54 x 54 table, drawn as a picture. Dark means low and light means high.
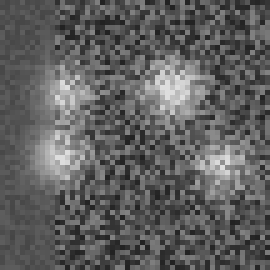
Odd rows or columns: none. Seam: vertical, 20% of the way across, the left part calmer. Bumps: four. Slope: none.
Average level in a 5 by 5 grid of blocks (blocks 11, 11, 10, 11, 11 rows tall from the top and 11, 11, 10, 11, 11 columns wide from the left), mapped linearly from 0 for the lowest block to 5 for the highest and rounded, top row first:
00000 / 13250 / 23122 / 12013 / 00000
